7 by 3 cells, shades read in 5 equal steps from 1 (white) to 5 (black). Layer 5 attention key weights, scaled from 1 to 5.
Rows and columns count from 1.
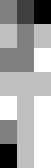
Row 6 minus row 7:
-2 0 0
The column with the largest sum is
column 1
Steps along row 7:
down down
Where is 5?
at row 1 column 3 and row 7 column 1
